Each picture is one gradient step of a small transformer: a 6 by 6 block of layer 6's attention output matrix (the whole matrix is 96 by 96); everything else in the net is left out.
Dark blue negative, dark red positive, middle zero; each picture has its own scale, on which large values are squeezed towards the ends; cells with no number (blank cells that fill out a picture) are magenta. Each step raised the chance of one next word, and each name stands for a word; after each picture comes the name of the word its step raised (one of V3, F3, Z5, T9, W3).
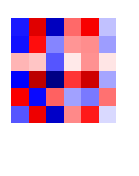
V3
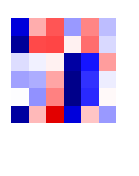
V3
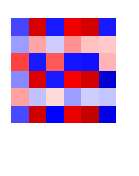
V3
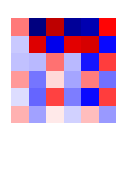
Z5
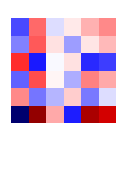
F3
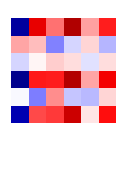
V3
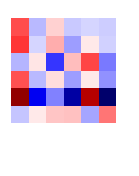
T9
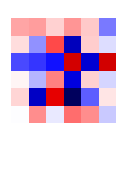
T9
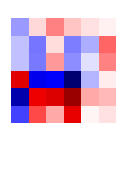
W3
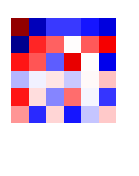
Z5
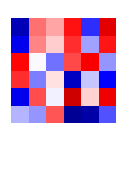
F3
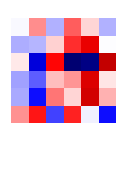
T9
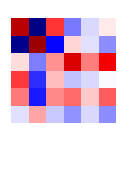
Z5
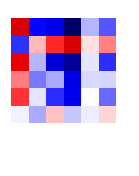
Z5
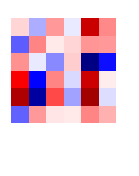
T9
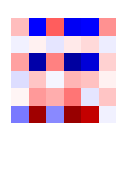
F3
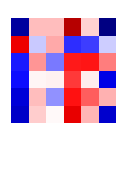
V3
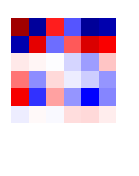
Z5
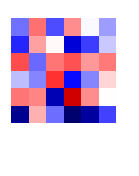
F3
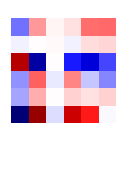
F3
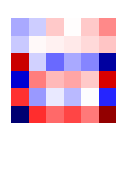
F3
